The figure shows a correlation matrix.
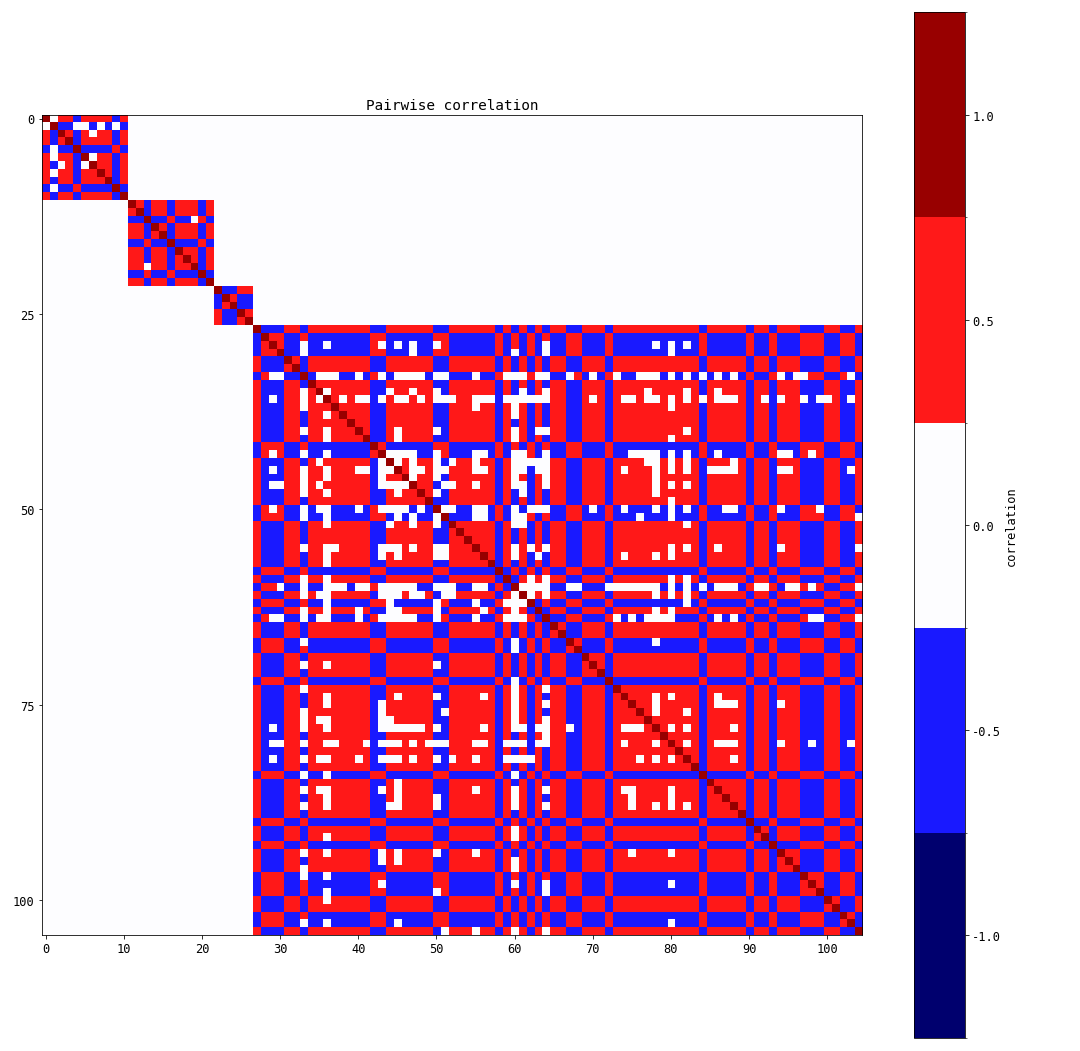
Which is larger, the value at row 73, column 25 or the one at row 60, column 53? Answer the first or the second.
the first
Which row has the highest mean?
73
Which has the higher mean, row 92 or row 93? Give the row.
92
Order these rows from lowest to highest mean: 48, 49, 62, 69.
62, 48, 49, 69
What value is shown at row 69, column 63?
0.5
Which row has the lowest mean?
98
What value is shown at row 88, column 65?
0.5
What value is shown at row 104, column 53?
0.5
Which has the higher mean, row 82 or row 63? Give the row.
63
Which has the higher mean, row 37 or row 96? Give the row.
96
